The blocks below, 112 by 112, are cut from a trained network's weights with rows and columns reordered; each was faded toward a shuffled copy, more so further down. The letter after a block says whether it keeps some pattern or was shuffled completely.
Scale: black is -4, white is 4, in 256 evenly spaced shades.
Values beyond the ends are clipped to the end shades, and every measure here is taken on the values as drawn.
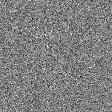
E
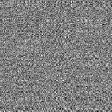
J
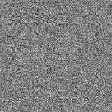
J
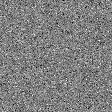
E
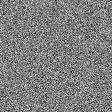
E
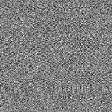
J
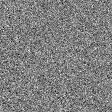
E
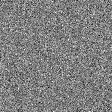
E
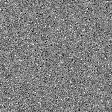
E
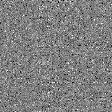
J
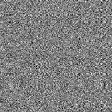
J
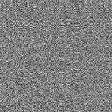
J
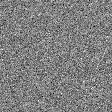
E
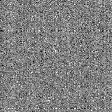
J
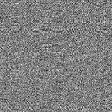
J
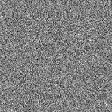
J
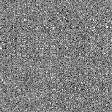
J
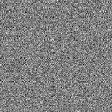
J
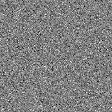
J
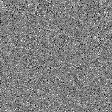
J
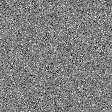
E
